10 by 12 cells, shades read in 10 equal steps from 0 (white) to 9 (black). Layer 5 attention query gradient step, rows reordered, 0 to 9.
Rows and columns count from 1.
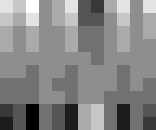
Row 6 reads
4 4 5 4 4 5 4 4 4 5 4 4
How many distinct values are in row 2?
5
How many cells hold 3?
16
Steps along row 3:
up down up same down up same down down up down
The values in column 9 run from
3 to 5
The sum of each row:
33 40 45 46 49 51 55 56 70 72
